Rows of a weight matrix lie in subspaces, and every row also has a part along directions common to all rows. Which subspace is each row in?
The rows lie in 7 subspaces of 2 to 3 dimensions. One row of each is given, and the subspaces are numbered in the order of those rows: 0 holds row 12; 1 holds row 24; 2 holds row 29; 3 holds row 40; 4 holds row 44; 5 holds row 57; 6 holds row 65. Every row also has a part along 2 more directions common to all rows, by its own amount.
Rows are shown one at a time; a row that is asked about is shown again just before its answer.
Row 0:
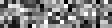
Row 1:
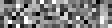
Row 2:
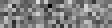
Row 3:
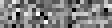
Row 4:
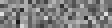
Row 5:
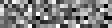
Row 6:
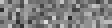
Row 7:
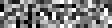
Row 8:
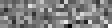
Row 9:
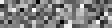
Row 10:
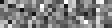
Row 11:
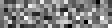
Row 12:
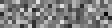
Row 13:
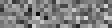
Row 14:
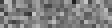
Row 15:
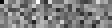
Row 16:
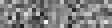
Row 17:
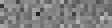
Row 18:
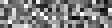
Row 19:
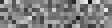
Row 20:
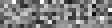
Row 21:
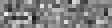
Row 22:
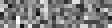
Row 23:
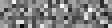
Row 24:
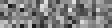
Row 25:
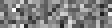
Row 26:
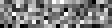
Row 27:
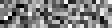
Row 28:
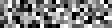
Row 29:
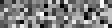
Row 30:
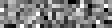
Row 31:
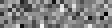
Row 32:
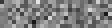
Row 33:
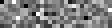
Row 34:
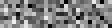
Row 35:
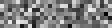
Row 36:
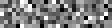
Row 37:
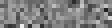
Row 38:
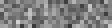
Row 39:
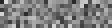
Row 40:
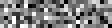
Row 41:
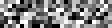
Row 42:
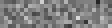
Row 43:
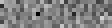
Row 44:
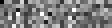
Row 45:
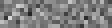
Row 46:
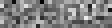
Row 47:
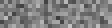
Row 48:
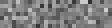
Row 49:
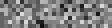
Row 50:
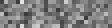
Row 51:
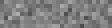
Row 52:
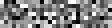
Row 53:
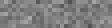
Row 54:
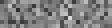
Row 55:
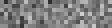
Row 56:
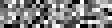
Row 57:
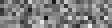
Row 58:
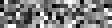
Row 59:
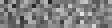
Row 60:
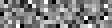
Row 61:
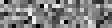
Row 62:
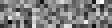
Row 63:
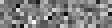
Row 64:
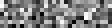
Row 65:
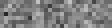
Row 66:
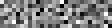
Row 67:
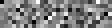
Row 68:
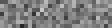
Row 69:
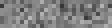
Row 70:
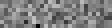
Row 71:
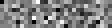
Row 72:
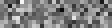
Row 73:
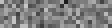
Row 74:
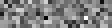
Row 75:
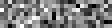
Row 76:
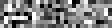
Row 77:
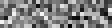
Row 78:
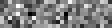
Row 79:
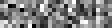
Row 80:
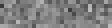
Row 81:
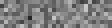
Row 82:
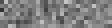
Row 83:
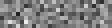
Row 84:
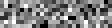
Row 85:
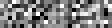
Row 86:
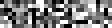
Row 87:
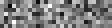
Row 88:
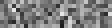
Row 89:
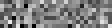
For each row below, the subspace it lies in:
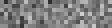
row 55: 0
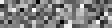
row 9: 0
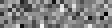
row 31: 5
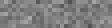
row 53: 6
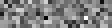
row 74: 5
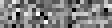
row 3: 4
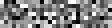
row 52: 2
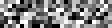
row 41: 5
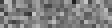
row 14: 6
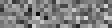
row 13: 5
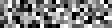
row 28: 5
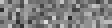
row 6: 4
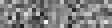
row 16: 4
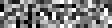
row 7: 4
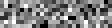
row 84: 1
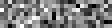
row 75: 4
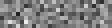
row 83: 3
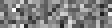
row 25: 0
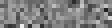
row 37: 4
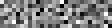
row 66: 3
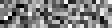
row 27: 1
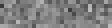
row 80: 2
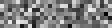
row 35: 0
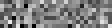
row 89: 3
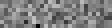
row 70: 6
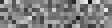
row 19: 6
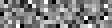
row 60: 5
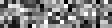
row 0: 1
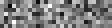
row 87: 6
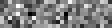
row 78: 1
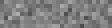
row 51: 1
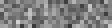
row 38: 2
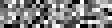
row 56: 4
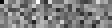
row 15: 0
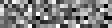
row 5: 5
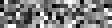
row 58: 4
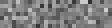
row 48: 6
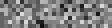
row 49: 2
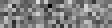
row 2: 6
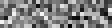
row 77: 1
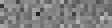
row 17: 2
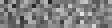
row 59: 0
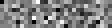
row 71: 0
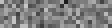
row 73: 3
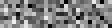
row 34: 3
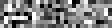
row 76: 6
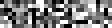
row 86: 3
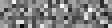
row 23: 2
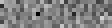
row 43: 2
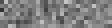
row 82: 4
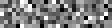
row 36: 5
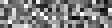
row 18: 1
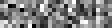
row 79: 1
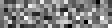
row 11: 3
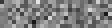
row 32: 0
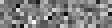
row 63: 0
